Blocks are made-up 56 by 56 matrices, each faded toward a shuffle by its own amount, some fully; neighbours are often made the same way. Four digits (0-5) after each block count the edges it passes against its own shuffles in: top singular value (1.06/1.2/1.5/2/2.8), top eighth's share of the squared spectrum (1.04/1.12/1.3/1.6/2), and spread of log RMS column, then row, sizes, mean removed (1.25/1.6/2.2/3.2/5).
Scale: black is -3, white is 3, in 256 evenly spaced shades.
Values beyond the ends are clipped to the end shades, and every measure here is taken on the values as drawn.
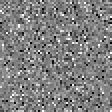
3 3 1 1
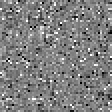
3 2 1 1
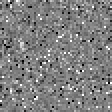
0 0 0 0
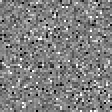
2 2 0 1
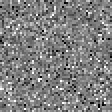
1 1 0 0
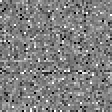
2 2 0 1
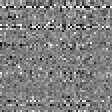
4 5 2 3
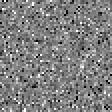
0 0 0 0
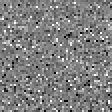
0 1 0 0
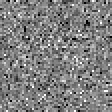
2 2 0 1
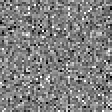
3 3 1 1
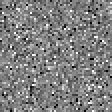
1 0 0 0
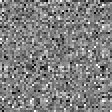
3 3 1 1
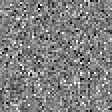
3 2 1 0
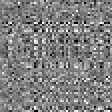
4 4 3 3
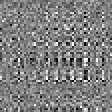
5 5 3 3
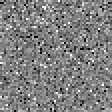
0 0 0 0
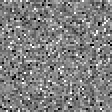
0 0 0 0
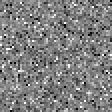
1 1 0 0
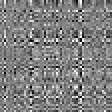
5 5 4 3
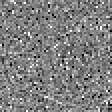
1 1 0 0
